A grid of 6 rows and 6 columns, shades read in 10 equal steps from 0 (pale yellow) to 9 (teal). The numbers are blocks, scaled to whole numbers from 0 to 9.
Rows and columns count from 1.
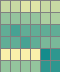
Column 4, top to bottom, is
1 4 6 6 0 4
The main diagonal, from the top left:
2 4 6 6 9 8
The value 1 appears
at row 1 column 3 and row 1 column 4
